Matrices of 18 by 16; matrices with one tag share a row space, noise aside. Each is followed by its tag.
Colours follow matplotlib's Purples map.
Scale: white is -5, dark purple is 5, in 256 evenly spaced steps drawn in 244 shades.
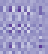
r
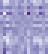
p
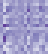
p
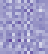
r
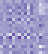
r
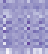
p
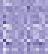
p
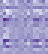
p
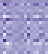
p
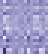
p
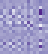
r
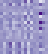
r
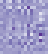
r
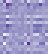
p
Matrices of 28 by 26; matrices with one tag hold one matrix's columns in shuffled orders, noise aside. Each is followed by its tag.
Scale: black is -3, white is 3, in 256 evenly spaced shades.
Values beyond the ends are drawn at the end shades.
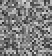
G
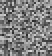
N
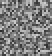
G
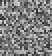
G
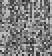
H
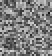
G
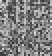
H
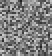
N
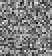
G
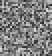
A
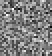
N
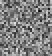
A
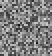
A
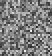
G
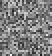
G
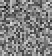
A
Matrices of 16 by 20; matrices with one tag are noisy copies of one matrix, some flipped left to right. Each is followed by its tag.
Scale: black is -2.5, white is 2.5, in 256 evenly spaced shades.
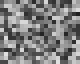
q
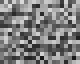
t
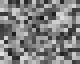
q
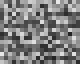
t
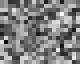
q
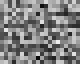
t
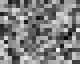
q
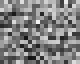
t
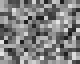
q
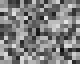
q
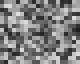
q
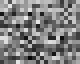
t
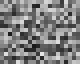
t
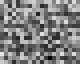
t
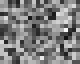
q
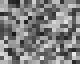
q
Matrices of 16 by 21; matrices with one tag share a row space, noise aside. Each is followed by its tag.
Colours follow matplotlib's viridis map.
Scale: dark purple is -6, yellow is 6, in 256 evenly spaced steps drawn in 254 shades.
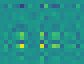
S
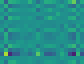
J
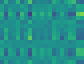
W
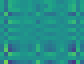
J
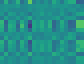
W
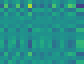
W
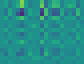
S
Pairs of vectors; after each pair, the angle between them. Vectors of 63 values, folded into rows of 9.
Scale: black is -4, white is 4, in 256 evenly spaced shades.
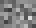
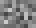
nearly opposite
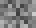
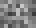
nearly opposite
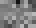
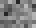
partly aligned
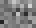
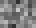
partly opposed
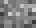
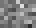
partly aligned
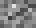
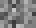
partly opposed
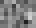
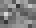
partly opposed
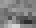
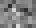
orthogonal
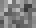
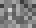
orthogonal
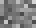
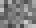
partly aligned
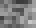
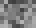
partly aligned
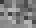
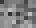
nearly parallel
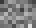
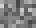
partly opposed
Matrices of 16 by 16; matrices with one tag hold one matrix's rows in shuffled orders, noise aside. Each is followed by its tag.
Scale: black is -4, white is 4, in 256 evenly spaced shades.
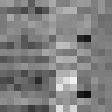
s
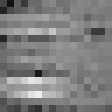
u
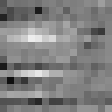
u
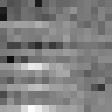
u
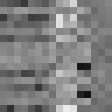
s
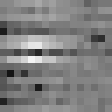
u
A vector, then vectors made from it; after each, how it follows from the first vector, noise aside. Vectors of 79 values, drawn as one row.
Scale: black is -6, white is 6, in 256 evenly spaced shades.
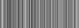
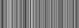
negated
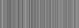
shrunk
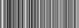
scaled up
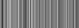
negated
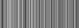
negated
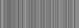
shrunk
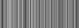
negated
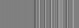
partly zeroed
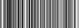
scaled up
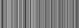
negated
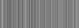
shrunk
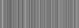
shrunk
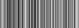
scaled up
